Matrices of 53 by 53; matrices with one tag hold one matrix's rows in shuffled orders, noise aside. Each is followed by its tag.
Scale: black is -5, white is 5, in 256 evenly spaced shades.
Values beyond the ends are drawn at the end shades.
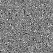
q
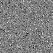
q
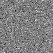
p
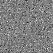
q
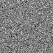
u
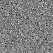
u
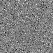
p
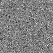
q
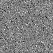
p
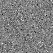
u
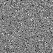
u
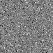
p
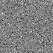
u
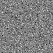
u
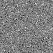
p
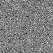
q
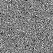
q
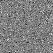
q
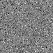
p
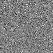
p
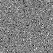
q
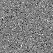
u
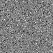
p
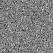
p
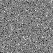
p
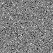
u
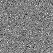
q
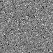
p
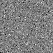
p
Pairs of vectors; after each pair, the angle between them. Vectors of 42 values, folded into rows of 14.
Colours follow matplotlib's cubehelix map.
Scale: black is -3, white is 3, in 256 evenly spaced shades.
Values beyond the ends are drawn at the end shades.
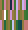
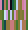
partly aligned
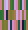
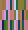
partly aligned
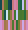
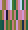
nearly opposite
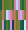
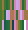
nearly parallel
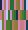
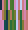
orthogonal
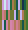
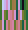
nearly parallel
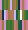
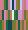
partly aligned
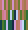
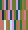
partly opposed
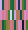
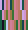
partly aligned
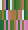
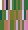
nearly parallel
